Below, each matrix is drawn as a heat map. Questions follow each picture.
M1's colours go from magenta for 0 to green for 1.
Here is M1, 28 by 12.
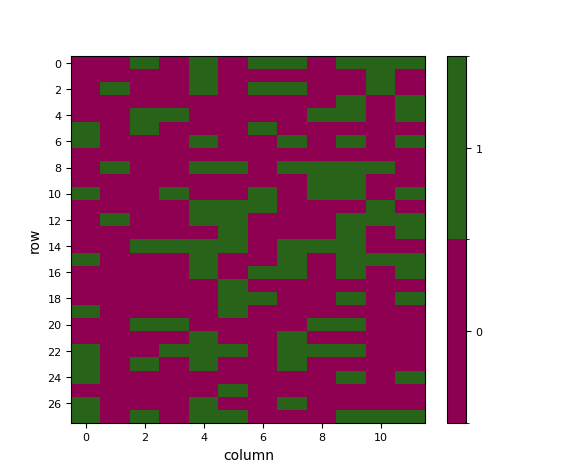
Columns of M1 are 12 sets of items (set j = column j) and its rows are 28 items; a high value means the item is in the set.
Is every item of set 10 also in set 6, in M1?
no
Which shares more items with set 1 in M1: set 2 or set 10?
set 10
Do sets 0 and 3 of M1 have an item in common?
yes
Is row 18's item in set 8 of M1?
no
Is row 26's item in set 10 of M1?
no
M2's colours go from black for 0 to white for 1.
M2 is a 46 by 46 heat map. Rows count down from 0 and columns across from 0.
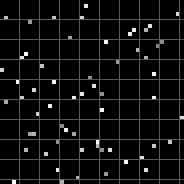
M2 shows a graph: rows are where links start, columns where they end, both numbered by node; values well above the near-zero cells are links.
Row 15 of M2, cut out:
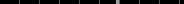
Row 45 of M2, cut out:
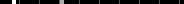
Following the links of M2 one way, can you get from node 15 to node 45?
yes
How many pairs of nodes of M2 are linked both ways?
3
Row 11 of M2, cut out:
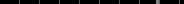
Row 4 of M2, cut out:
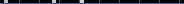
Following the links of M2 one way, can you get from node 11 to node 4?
no
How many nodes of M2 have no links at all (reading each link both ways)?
3
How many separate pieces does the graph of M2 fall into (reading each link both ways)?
6
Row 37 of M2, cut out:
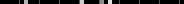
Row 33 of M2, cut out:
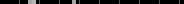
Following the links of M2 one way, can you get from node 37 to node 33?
no
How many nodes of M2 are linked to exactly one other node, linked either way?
4
